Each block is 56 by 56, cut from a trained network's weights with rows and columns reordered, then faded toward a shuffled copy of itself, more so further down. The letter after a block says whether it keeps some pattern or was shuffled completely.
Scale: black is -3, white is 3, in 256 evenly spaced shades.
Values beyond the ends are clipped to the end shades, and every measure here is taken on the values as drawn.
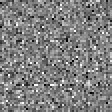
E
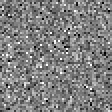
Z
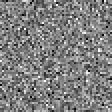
Z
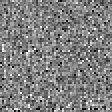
E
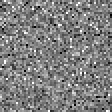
Z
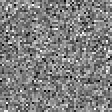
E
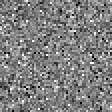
E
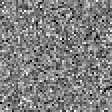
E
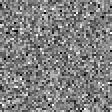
Z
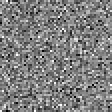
E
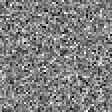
Z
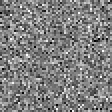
Z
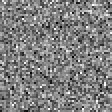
Z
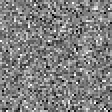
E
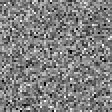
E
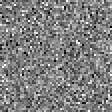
Z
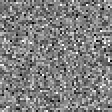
E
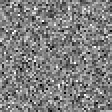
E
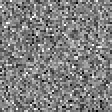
Z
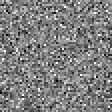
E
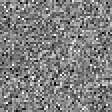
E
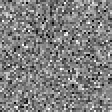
E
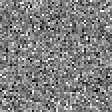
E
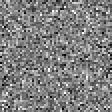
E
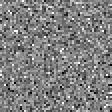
Z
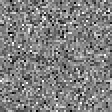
E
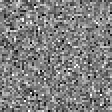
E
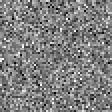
Z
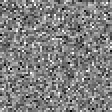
Z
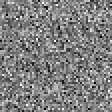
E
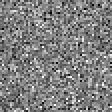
Z
